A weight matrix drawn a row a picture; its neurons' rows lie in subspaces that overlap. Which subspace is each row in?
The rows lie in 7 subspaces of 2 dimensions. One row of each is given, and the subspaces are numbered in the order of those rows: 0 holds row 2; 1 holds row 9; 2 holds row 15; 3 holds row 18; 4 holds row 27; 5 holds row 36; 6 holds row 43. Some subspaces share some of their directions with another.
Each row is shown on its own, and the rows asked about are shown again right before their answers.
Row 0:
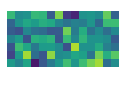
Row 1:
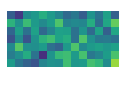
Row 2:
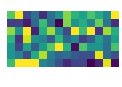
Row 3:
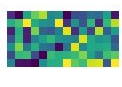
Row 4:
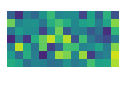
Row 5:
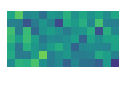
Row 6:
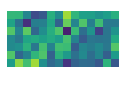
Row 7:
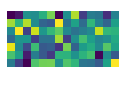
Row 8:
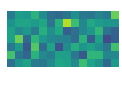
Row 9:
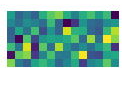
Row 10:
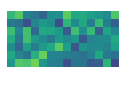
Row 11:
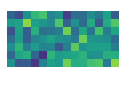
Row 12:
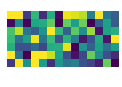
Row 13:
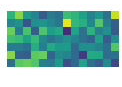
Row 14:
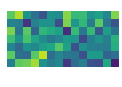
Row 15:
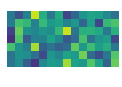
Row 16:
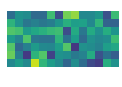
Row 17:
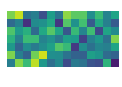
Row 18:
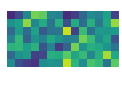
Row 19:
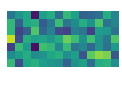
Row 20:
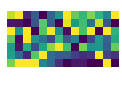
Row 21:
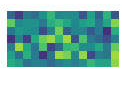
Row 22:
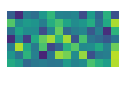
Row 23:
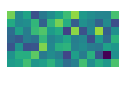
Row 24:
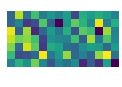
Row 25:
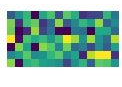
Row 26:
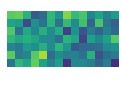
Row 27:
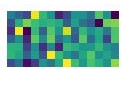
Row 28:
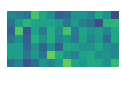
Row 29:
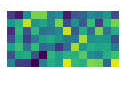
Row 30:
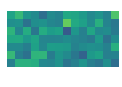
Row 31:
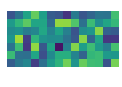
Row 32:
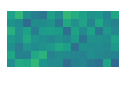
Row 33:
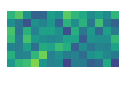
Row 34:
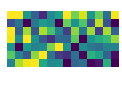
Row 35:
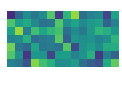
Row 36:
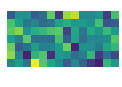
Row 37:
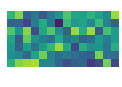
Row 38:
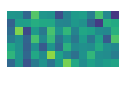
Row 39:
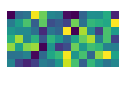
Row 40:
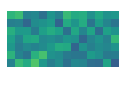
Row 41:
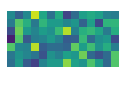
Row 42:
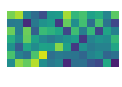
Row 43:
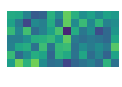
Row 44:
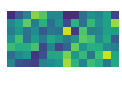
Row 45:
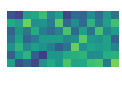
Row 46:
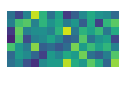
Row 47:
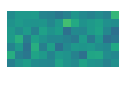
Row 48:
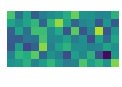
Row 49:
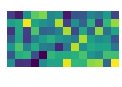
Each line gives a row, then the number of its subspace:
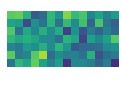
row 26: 0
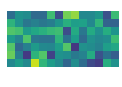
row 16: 5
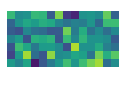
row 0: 5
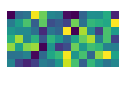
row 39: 3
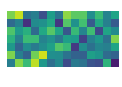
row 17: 4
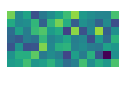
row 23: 3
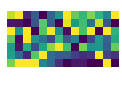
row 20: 0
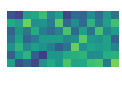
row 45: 4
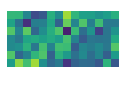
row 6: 6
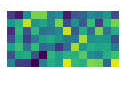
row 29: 2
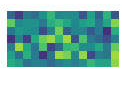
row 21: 6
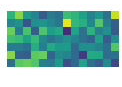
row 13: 1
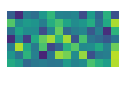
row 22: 6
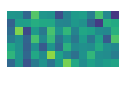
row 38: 4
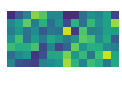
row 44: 3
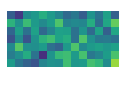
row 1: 6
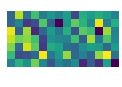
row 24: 3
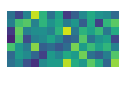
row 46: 2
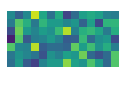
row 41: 2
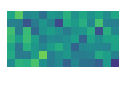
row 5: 3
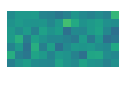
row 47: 1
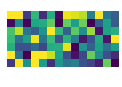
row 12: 4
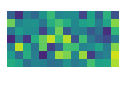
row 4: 6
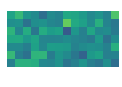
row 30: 1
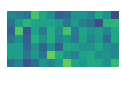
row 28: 4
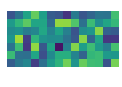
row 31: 1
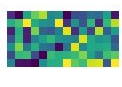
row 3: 0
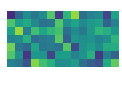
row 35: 5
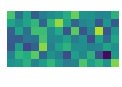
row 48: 3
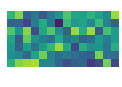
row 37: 0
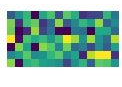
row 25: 2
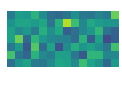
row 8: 1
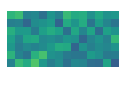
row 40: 4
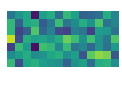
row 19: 2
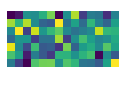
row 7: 5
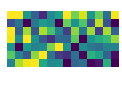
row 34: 6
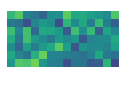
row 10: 0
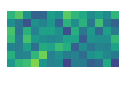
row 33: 2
